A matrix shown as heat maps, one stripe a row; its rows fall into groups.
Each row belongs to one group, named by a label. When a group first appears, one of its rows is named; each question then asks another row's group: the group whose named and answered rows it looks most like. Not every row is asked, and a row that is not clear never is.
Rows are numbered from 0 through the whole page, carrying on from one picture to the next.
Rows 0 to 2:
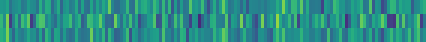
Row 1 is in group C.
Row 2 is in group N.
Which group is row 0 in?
N
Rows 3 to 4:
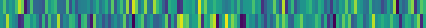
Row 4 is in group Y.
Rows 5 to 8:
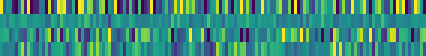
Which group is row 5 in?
C
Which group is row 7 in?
N
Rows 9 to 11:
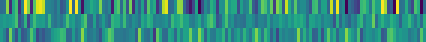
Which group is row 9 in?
C
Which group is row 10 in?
Y
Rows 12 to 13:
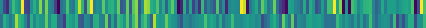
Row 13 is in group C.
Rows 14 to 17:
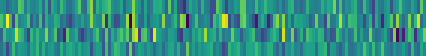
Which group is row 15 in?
N
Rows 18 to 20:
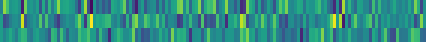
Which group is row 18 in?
Y
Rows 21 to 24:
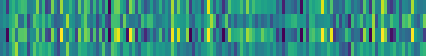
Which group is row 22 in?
Y
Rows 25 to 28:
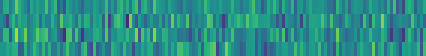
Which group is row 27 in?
C
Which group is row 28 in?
Y
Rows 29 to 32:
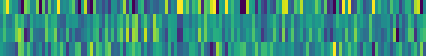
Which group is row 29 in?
Y
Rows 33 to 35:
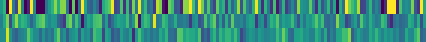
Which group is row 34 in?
C
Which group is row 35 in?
Y
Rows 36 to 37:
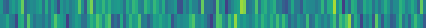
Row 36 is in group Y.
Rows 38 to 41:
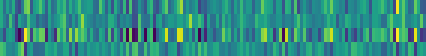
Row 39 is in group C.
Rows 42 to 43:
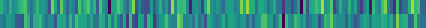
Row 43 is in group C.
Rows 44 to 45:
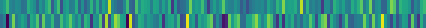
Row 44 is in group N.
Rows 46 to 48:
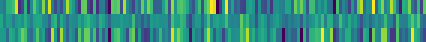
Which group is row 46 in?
Y
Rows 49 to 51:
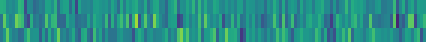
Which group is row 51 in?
Y
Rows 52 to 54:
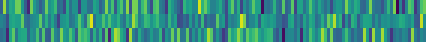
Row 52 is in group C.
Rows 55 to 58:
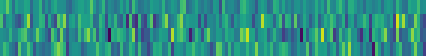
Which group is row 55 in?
N
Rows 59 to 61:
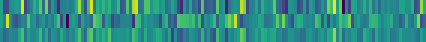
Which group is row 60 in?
Y
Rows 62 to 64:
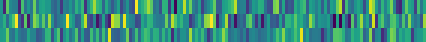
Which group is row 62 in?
Y
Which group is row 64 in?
N
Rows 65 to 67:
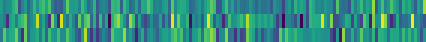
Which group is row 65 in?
Y
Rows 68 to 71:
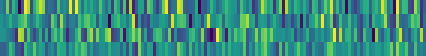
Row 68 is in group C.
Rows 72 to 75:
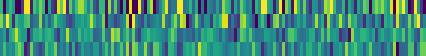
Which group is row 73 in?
N
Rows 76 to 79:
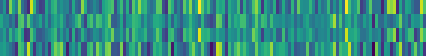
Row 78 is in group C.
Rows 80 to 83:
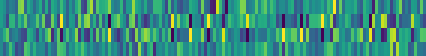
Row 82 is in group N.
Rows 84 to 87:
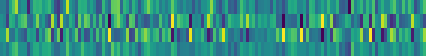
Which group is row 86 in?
N
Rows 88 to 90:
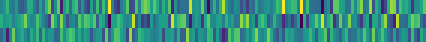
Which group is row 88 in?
N
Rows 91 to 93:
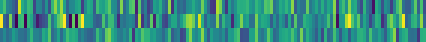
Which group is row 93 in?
N
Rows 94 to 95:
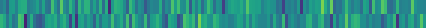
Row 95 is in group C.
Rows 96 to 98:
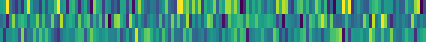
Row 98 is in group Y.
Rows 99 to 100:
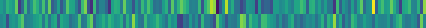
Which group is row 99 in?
Y
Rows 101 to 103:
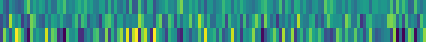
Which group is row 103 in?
C
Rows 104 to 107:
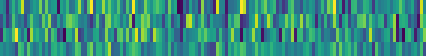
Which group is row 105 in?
N
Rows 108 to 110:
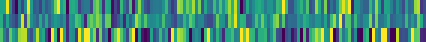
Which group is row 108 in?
Y
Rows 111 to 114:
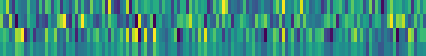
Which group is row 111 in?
N
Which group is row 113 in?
C
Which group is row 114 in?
C
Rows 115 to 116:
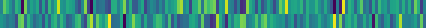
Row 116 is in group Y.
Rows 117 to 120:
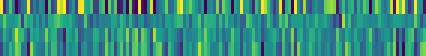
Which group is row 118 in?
Y
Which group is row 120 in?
C
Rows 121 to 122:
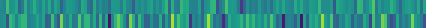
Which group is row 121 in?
Y
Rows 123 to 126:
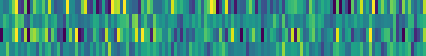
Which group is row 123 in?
Y
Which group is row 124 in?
C
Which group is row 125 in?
C
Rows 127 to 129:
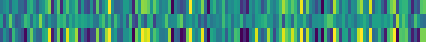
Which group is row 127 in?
N
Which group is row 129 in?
N
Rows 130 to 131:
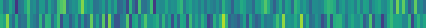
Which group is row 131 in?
N
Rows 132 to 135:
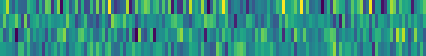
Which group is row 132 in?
N
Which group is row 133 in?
Y
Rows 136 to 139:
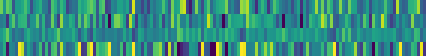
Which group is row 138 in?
Y
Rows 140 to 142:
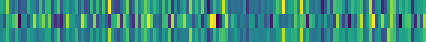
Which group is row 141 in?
Y
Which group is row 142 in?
N
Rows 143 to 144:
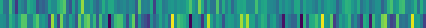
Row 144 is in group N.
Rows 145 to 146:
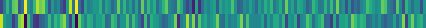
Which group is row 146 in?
C
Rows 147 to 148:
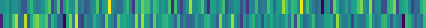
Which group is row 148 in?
C
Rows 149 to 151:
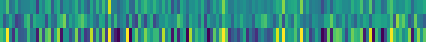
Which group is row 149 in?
N
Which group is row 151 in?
N
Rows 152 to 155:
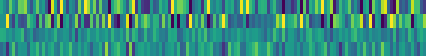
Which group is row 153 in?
N
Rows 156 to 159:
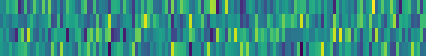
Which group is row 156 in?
Y
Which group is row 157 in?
N
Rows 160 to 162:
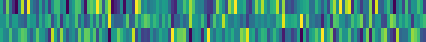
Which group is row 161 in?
N
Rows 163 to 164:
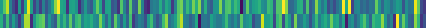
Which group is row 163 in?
Y
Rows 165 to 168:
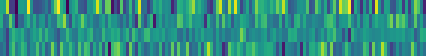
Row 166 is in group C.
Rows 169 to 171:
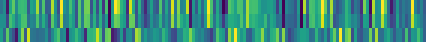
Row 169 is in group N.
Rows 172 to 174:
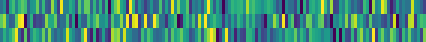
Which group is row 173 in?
C
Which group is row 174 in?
Y
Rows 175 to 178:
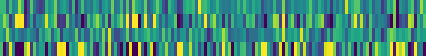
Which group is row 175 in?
C
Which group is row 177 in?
N
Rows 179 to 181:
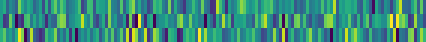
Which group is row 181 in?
C
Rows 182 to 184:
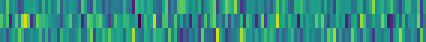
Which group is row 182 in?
Y
